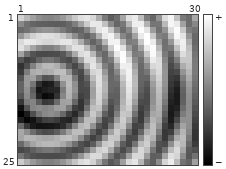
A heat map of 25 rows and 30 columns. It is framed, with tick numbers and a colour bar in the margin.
Odd rows or columns: none. Rings: centred on the middle left. Lone odd cells: none.
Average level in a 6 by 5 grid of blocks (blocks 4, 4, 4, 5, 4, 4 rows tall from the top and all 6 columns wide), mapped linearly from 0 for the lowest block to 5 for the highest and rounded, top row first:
3 3 4 5 5 / 3 4 5 5 4 / 2 2 4 4 2 / 0 1 3 3 0 / 0 2 3 2 1 / 2 2 3 3 3
